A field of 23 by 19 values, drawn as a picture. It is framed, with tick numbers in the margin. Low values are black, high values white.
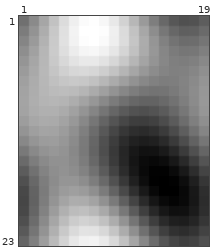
Values change most from cell to cell in the bottom middle. On average the colour sits 50% of the way up the scale. The bottom right is the ninth with the lowest average. The top middle is the ninth with the highest average.
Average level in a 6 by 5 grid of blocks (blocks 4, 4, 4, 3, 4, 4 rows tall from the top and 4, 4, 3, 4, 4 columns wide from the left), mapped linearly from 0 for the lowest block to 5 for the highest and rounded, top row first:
35532 | 44433 | 33212 | 32101 | 23200 | 24421
